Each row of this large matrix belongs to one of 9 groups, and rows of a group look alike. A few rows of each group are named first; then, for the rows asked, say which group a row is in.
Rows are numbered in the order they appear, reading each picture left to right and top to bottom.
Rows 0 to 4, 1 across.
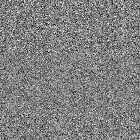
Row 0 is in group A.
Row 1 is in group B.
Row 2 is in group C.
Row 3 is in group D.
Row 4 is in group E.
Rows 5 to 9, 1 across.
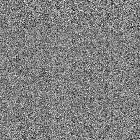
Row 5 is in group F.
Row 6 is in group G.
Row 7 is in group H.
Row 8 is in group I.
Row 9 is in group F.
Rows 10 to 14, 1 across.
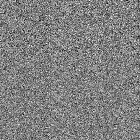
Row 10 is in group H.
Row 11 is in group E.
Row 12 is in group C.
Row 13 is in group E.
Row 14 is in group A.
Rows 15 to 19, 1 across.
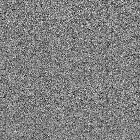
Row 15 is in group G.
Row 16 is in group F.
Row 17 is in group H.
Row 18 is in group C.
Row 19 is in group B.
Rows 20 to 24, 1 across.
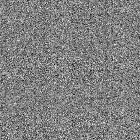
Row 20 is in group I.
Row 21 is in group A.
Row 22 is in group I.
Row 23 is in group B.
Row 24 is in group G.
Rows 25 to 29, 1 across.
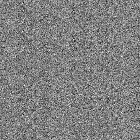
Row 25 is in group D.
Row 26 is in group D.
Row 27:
H
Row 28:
F
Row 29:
A
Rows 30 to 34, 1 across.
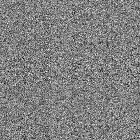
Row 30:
G
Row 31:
C
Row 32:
E
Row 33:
H
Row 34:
F
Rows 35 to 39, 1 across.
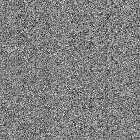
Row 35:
F
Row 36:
D
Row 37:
F
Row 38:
I
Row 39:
C
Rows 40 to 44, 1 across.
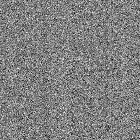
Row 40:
G
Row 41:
A
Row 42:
B
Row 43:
I
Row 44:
F
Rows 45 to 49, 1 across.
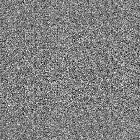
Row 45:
A
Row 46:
G
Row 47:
A
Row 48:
G
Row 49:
A
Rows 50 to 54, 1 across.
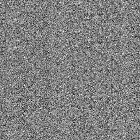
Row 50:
B
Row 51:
B
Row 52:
F
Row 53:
F
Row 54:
D
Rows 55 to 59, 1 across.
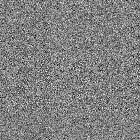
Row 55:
B
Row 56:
E
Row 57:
C
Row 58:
G
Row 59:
H
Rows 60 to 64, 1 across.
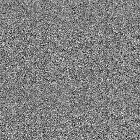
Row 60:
D
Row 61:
E
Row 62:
A
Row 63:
D
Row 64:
G
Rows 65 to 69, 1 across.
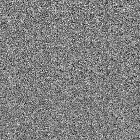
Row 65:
I
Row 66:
G
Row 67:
C
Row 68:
H
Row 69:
A
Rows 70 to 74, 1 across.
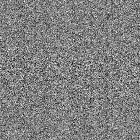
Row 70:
F
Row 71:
G
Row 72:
E
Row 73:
I
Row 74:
D
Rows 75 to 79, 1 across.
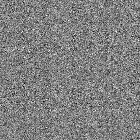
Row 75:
E
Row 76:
D
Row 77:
F
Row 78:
E
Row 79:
C
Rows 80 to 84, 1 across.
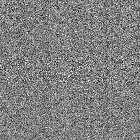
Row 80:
E
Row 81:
F
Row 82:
G
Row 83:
I
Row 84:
H
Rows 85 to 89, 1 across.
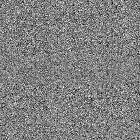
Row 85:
A
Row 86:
F
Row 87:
C
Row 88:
B
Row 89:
G
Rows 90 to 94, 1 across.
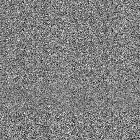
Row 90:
A
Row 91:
A
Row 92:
G
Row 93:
D
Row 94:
F
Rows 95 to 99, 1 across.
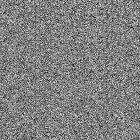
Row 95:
C
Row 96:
C
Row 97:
D
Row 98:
C
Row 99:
A
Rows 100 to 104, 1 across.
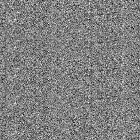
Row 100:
B
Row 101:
B
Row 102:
B
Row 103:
B
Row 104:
D
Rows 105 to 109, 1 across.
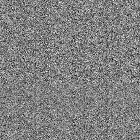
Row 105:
E
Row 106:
C
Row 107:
E
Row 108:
D
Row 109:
D
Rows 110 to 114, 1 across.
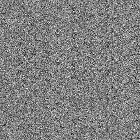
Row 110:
D
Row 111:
F
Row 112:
F
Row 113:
A
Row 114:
C
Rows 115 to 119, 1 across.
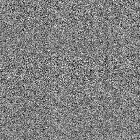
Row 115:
E
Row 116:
A
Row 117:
I
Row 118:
E
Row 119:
E
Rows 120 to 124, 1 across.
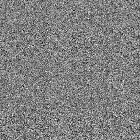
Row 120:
B
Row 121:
E
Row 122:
H
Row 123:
A
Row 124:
E
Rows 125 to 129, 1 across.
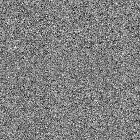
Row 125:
D
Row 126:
B
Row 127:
A
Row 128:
E
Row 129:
C
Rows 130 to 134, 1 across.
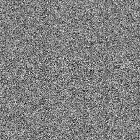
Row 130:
E
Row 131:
B
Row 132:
I
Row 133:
H
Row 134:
D
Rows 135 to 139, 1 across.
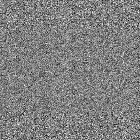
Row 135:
G
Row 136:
H
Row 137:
H
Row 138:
F
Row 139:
A
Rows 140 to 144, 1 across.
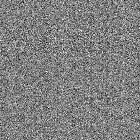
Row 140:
A
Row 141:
I
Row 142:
H
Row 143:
B
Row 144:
G
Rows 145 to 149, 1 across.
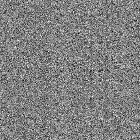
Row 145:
C
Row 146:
B
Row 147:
I
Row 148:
I
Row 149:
E
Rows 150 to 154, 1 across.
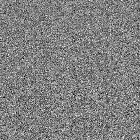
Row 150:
H
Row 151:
G
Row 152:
A
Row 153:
C
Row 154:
H
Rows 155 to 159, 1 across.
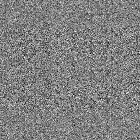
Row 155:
B
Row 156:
F
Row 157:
F
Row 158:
C
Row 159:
G
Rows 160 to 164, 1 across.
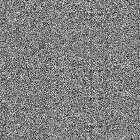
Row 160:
B
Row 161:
H
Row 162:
I
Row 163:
I
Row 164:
B
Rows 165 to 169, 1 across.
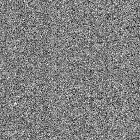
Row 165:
F
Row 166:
B
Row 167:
I
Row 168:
B
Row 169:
D
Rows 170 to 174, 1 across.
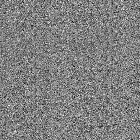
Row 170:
A
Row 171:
A
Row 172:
F
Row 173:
G
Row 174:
B
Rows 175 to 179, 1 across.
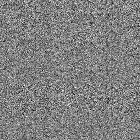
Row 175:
F
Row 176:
C
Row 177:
C
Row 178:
F
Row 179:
A
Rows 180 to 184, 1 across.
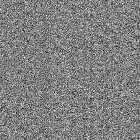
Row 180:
G
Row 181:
E
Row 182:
F
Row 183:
I
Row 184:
H
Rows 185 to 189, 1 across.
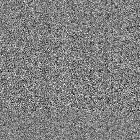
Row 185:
F
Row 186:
I
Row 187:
I
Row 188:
F
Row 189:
C
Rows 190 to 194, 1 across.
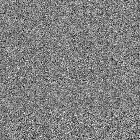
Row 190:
H
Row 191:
D
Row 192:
A
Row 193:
E
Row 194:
F
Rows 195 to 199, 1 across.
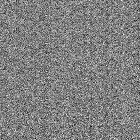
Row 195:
H
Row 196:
H
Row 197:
C
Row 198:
A
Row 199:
I
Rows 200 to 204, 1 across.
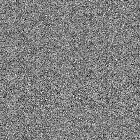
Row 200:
H
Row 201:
D
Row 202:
D
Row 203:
C
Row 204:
G
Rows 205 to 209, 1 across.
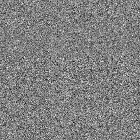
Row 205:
D
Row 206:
B
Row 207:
A
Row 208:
H
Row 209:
C
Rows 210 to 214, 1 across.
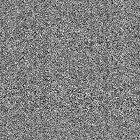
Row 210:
A
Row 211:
B
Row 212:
A
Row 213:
E
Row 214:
G
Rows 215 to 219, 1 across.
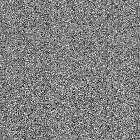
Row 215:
F
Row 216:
D
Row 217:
G
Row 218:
A
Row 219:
F
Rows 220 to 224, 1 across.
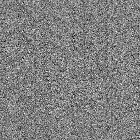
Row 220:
D
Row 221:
D
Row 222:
A
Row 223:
C
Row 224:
F
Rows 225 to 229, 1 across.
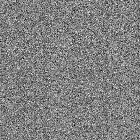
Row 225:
H
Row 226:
G
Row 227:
A
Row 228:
E
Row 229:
G
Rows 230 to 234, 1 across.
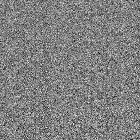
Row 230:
B
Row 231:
G
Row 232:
C
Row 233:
B
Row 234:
C
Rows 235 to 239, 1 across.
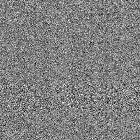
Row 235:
B
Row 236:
I
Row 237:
E
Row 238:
F
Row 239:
D
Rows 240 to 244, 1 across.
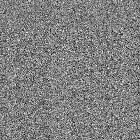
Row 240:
C
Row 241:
A
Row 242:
B
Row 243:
H
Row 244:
F
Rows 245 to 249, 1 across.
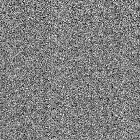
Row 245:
E
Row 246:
E
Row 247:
B
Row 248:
A
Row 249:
A
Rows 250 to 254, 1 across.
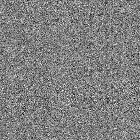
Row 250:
I
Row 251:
D
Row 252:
B
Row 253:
F
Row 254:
A
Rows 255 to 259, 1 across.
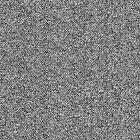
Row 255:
D
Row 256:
E
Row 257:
D
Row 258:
E
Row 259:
B
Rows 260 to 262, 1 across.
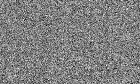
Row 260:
H
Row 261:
I
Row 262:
B
